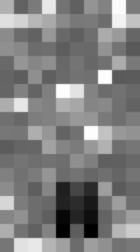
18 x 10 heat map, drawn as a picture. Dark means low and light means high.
The top right is the roughest part. An odd patch, lower than its surroundings, sits in the bottom middle. The ninth with the lowest average is the bottom middle.
